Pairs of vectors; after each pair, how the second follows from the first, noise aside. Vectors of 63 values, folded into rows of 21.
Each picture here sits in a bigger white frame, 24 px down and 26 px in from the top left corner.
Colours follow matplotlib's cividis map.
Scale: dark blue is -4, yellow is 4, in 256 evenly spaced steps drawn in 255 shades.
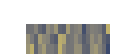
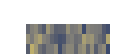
sign-scrambled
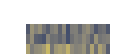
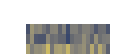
copied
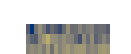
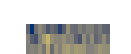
copied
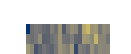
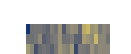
copied
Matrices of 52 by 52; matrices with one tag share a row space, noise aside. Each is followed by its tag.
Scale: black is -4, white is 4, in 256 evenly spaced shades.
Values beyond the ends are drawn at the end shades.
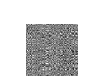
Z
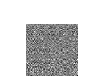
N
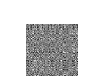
N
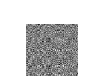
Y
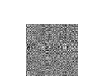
Z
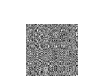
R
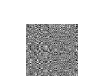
R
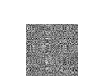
Z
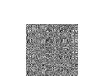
Z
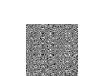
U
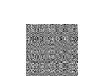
N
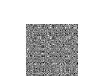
U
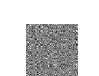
R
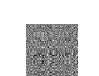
U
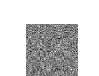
Y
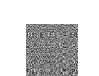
N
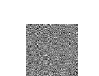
R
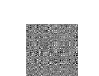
R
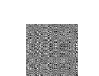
R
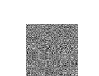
Z
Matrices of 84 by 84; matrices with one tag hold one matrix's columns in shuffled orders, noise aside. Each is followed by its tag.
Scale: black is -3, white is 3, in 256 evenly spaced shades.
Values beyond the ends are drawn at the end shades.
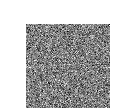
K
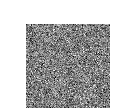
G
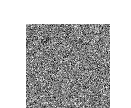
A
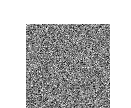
K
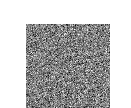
G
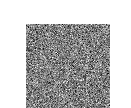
K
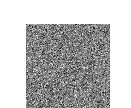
K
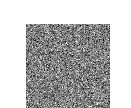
A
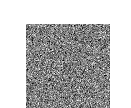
A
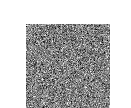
A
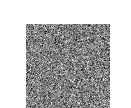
A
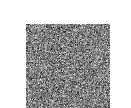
K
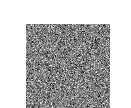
A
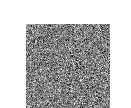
A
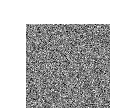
K
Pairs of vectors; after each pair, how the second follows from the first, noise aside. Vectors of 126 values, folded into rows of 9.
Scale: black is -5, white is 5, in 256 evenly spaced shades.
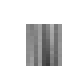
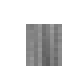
shrunk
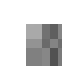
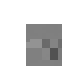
partly zeroed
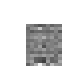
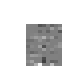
partly zeroed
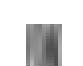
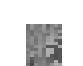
sign-scrambled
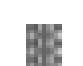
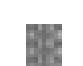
shrunk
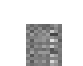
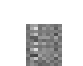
reversed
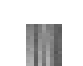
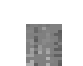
partly zeroed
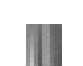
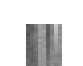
reversed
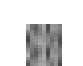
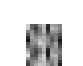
scaled up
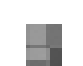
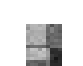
scaled up
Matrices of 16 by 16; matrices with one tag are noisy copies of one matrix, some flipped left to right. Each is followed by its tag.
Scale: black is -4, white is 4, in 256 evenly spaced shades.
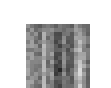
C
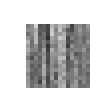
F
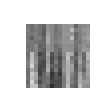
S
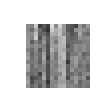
F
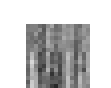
S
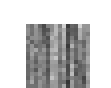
F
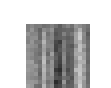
C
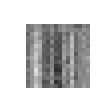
C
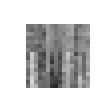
S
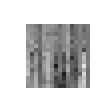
S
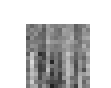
S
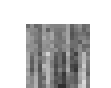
S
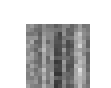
C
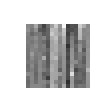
F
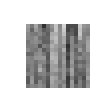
F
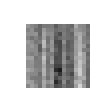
C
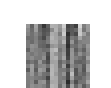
F
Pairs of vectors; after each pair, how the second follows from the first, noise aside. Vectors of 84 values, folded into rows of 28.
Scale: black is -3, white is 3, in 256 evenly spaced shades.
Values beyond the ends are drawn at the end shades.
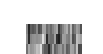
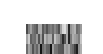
shuffled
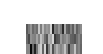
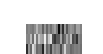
shuffled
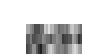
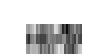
reversed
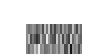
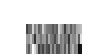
shuffled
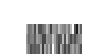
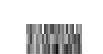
shuffled
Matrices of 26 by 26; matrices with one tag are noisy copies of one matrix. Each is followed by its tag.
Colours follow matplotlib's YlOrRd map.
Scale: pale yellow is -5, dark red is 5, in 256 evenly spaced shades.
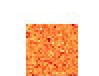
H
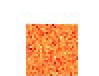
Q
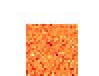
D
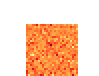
D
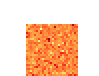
H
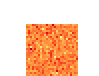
Q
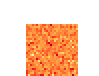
D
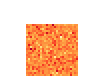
Q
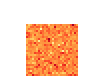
H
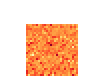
D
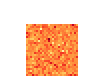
H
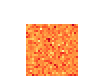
H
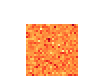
H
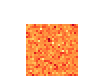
H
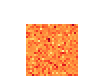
H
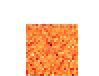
D
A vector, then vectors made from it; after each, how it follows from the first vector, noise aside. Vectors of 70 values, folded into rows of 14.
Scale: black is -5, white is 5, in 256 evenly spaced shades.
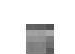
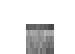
copied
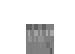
partly zeroed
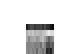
scaled up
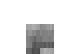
wrapped around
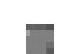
partly zeroed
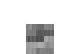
wrapped around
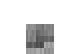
wrapped around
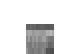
copied
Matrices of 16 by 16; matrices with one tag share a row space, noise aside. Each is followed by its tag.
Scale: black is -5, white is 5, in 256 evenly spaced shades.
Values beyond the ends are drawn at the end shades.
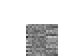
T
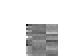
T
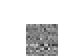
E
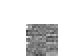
T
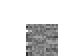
T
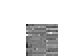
T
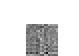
E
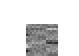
T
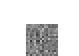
E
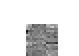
T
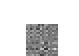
E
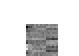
T
